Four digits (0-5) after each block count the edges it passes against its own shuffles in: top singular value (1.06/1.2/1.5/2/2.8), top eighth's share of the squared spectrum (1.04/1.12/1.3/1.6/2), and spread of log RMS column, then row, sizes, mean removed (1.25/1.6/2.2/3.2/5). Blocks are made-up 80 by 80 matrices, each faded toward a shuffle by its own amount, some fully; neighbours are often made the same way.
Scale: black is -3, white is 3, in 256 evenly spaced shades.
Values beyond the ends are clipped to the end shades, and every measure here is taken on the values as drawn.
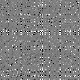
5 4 3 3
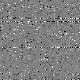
4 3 1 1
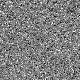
1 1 0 0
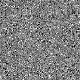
3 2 1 1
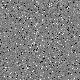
0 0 0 0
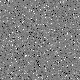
0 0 0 0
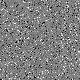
0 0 0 0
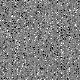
1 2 2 0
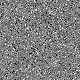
0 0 0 0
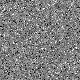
1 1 0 0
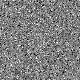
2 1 0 0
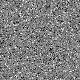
1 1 0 0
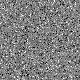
1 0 0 0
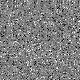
3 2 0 0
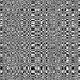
5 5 4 4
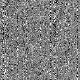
2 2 3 0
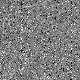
1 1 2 0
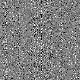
2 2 3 0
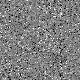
1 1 2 0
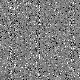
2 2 2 0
